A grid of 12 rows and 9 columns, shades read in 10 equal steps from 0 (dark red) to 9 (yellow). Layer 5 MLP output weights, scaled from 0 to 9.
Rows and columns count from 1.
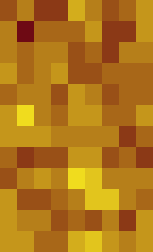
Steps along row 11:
down same down up down up down up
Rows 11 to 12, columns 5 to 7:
4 3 5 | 7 8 6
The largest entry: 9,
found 2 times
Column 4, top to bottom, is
2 4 5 6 3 4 5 3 5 4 3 4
